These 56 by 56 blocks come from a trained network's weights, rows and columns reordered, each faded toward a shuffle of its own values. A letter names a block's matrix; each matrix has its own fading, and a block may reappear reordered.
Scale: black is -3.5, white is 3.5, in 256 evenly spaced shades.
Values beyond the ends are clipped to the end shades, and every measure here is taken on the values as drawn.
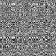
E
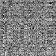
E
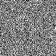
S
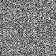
S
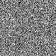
S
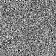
S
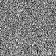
S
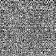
E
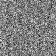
S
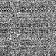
E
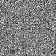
S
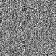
S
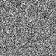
S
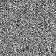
S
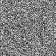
S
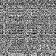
E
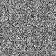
S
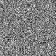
S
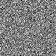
S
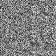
S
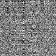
E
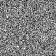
S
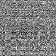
E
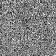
S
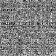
E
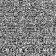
E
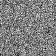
S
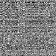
E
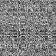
E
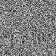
S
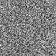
S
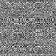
E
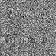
S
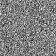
S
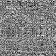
E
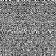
E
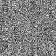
S
